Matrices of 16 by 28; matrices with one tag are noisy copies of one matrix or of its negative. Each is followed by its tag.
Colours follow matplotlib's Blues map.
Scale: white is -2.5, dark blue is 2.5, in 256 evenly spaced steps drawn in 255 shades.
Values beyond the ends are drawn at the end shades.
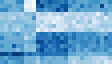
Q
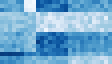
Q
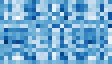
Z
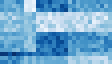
Q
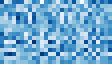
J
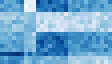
Q
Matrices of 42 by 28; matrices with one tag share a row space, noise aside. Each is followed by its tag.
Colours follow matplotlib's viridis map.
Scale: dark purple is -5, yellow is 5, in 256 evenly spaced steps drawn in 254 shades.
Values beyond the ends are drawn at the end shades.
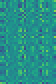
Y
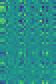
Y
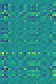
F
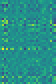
F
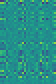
Y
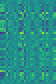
Y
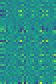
Y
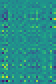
F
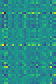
F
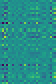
F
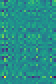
F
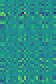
Y
